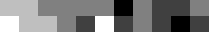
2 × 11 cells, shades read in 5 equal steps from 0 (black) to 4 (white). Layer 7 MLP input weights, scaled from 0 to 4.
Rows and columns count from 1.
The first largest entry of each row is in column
1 1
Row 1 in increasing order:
0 1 1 2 2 2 2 2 2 3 3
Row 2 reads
4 3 3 2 1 4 1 2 1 0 1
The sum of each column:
7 6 5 4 3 6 1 4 2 1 3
